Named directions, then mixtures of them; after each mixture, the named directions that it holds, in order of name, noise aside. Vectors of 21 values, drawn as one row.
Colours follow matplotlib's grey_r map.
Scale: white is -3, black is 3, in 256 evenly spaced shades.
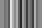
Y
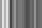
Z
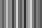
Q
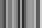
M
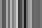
M, Q, Y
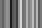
Y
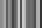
M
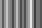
Q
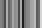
M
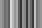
Y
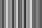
Q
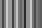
Q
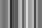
Y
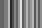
Y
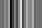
Y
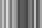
M, Y, Z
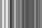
Z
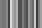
M, Y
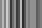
M, Y, Z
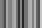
M
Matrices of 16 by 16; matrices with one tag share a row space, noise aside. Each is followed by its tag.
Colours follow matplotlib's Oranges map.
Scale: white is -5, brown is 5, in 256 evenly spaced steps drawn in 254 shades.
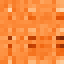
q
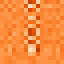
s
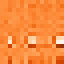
q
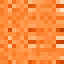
q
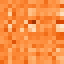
q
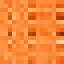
q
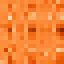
q
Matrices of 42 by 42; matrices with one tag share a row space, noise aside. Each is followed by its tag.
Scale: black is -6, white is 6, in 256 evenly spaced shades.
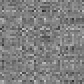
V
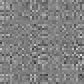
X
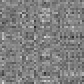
V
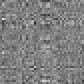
V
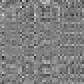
V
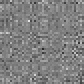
X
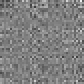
X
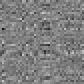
V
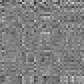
V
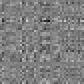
V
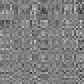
X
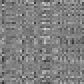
V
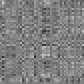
V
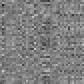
V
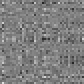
V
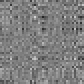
X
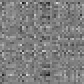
V
